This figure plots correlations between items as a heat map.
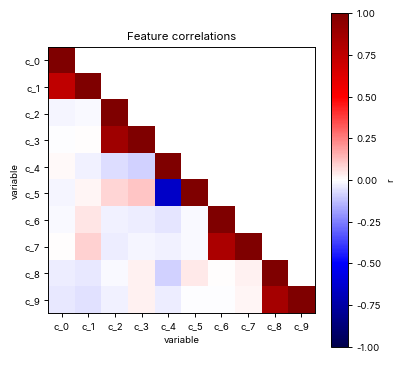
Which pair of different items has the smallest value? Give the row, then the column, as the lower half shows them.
c_5, c_4
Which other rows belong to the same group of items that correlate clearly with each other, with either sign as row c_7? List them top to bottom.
c_6
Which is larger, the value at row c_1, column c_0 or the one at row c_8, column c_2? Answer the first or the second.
the first
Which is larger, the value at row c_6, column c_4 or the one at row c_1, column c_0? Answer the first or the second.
the second
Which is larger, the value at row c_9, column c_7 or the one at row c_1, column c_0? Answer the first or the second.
the second
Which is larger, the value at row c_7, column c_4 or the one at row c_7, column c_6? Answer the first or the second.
the second
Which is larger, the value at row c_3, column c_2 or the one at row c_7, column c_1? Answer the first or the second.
the first
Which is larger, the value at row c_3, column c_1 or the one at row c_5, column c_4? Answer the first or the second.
the first
